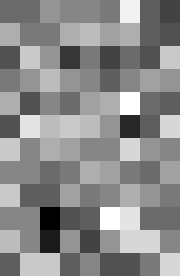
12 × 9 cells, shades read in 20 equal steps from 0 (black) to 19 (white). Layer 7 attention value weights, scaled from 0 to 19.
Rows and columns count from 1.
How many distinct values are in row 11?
6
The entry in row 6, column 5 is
14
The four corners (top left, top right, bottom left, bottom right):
8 5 7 16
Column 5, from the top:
10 14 9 10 12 14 10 13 9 7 5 10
